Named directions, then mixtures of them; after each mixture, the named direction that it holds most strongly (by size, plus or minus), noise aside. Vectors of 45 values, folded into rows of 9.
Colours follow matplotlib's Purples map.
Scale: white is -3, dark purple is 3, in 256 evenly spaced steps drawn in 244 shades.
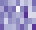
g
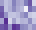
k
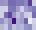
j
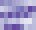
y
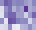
k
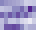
y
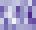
j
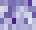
j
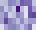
g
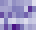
y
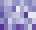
k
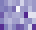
g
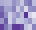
k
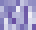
g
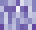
g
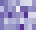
g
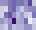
j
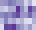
y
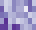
k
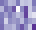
g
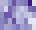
j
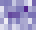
k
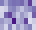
j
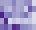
k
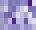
j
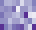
g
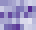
y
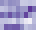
y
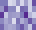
g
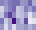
j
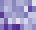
k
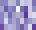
g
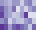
k
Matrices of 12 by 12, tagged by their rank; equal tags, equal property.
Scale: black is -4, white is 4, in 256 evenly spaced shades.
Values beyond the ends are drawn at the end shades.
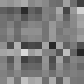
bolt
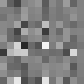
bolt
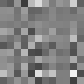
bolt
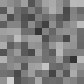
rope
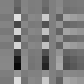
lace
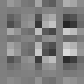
lace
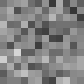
rope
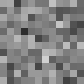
rope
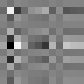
lace
